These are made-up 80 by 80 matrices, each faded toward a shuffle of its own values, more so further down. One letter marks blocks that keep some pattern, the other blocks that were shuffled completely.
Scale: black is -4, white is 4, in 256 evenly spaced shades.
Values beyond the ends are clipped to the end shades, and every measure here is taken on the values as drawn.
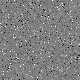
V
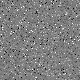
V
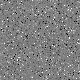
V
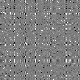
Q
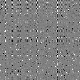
Q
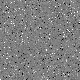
V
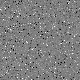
V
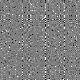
Q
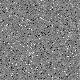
V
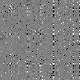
Q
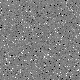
V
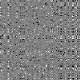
Q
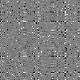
Q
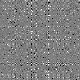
Q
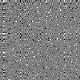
Q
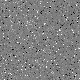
V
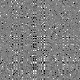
Q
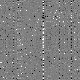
Q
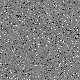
V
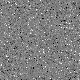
V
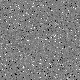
V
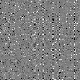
Q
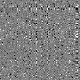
Q
